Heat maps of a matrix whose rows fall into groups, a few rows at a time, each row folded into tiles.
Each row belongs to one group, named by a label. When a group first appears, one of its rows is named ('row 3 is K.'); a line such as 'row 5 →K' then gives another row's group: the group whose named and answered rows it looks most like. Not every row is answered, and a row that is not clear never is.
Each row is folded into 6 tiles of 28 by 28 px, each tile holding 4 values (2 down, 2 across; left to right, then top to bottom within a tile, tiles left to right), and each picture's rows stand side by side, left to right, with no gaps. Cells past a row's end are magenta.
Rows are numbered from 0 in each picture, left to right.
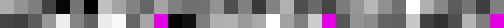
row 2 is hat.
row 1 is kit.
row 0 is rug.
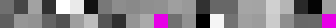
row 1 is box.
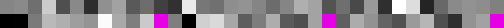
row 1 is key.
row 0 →kit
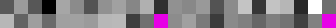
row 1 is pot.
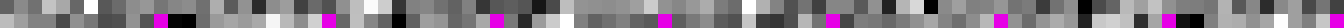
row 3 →key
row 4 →hat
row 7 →kit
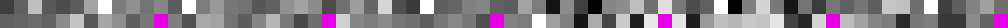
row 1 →key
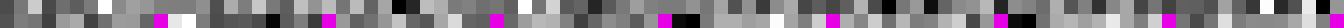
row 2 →rug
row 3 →key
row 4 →kit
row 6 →kit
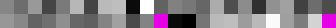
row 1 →kit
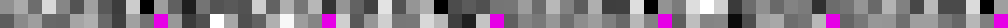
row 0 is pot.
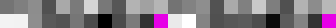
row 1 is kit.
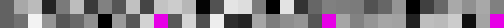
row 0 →hat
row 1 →box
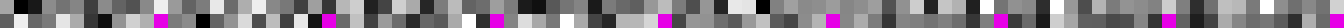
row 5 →pot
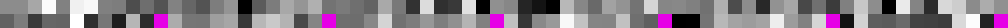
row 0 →hat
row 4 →kit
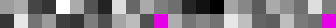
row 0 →box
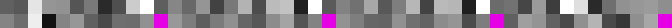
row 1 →pot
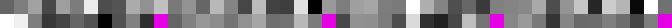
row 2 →hat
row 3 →pot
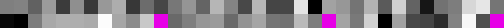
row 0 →kit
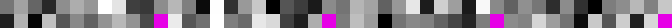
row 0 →box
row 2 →pot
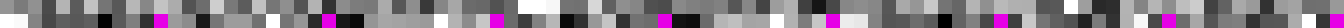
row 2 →kit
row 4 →kit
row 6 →box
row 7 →box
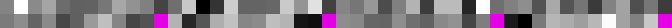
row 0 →key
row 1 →key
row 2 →pot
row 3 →kit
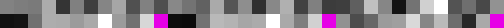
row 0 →kit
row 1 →kit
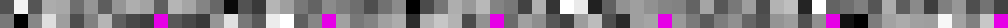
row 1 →rug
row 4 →pot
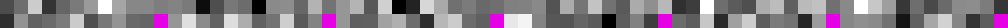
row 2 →rug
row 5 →key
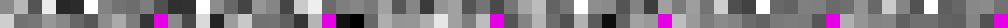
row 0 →rug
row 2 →kit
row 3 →hat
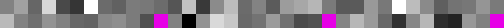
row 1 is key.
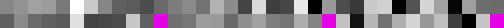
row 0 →hat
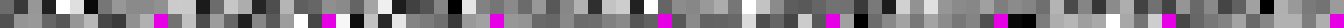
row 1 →box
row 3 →pot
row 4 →hat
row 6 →kit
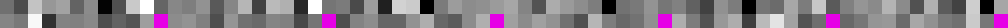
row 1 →pot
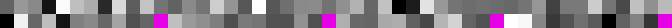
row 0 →box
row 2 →rug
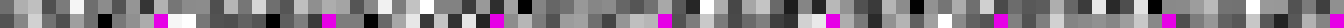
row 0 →hat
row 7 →hat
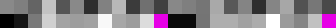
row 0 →kit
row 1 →kit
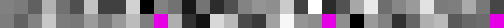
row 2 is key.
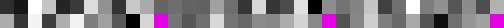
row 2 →hat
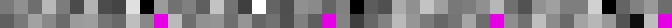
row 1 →rug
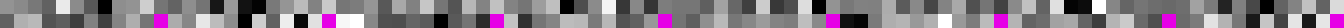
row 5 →kit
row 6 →rug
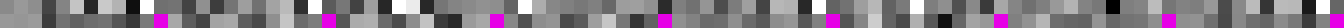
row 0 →pot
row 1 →pot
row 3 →key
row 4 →pot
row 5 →hat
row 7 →pot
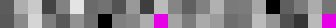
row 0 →hat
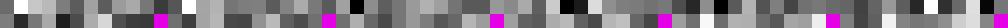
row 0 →key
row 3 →rug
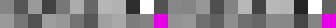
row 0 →pot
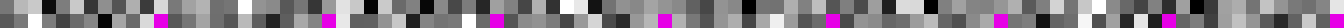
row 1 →hat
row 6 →hat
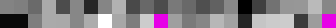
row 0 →kit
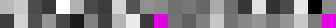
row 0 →box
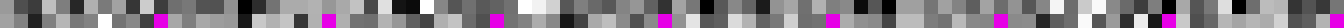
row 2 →rug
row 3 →key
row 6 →hat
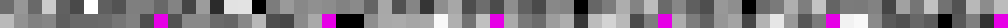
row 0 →rug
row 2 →kit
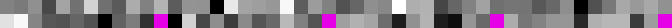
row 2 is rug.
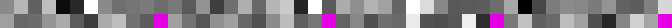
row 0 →rug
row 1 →pot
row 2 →hat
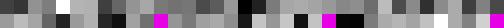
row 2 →kit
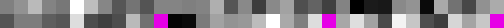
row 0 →hat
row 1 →kit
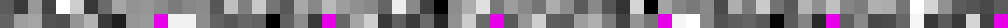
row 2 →box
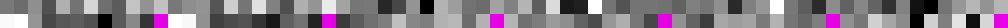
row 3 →rug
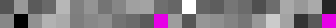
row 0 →key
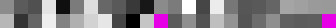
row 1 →key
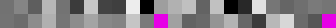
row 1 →rug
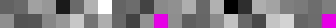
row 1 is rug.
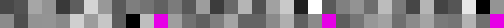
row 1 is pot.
